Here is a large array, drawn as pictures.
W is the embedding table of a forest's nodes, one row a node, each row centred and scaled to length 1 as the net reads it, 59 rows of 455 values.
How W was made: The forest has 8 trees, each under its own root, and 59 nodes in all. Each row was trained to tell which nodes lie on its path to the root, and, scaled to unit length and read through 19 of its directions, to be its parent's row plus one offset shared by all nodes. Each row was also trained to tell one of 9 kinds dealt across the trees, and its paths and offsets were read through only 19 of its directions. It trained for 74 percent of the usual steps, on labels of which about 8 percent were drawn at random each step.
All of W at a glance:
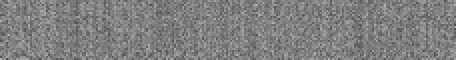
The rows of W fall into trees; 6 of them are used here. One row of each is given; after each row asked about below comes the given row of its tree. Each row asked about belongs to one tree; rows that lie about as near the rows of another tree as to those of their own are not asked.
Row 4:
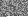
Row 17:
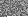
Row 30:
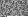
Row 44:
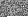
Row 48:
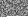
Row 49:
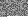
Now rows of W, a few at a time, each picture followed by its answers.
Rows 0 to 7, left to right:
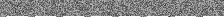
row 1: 30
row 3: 30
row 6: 44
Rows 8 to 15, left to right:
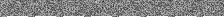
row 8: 49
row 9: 44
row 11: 4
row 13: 44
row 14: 4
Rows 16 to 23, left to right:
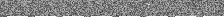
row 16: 17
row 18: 30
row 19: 4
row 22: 44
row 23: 44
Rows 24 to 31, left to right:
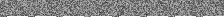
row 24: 17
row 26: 48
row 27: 44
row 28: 49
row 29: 44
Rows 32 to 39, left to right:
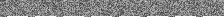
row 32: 17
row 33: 44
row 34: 44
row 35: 30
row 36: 49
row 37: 30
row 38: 30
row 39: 17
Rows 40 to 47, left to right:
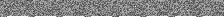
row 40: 49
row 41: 4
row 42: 30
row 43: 48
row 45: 30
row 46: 30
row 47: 48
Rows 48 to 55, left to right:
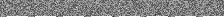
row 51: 4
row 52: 44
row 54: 4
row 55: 30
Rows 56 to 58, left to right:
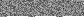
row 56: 4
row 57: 17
